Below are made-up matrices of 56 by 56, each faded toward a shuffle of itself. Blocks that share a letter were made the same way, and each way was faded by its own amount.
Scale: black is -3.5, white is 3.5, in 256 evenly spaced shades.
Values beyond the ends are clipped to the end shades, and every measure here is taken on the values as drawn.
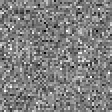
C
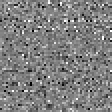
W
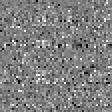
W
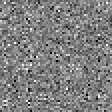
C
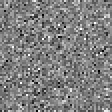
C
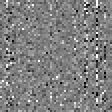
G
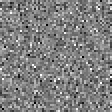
C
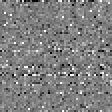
W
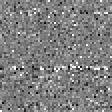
W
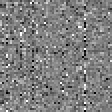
G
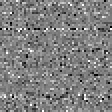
W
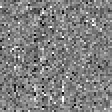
C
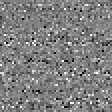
W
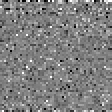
W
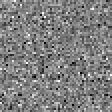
C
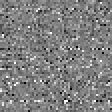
W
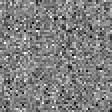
C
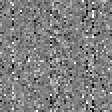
G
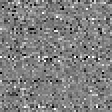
W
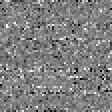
W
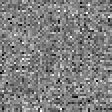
C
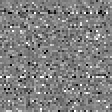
W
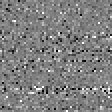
W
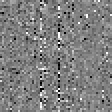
G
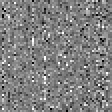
G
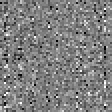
G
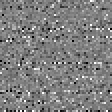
W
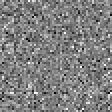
C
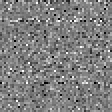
W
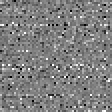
W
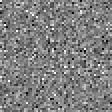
C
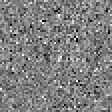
C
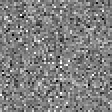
C
